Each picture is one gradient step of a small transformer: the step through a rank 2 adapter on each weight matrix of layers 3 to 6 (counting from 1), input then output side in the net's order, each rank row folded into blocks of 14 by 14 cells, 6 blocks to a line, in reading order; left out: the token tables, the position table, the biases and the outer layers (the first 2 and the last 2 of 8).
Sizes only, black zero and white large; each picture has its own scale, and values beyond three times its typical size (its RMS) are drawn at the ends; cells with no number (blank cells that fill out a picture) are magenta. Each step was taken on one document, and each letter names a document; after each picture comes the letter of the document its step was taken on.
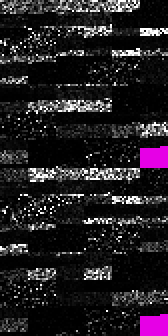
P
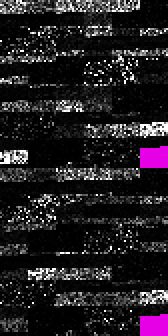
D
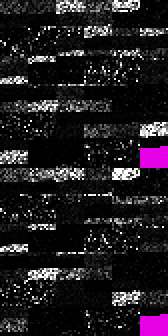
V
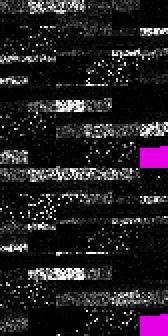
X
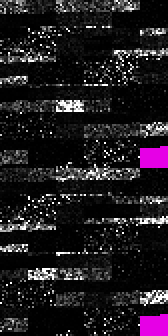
D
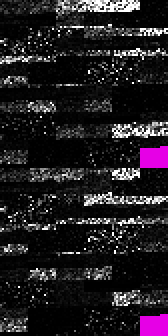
P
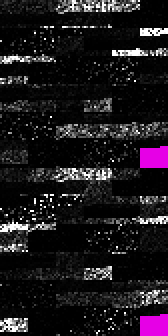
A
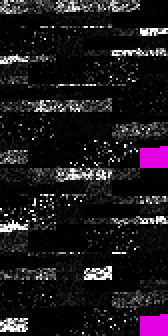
A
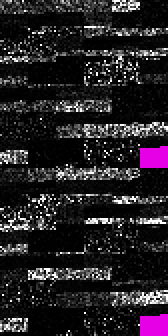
D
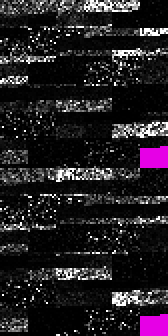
P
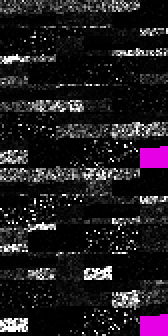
A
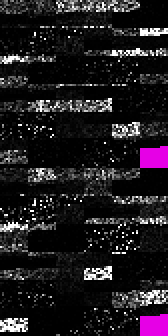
A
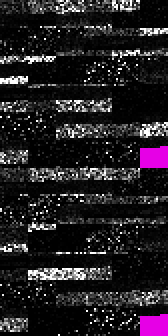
X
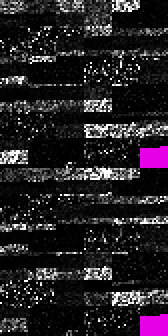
V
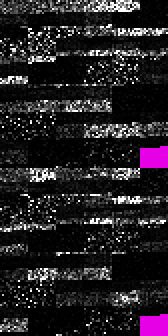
P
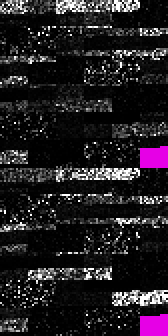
V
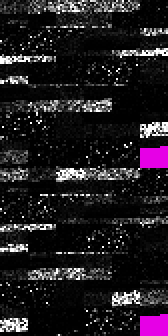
X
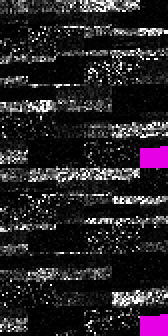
P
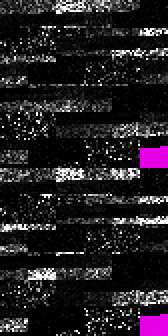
P
